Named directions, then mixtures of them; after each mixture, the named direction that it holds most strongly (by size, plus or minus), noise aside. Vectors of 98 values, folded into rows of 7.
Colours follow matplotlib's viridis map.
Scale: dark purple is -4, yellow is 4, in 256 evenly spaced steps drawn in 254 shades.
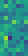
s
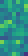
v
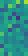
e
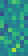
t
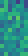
e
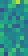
e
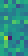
s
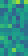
e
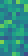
v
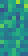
v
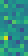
s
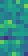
v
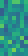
t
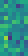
s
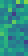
s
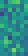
t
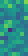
v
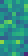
v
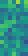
v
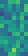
t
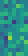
s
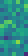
v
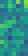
v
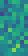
t
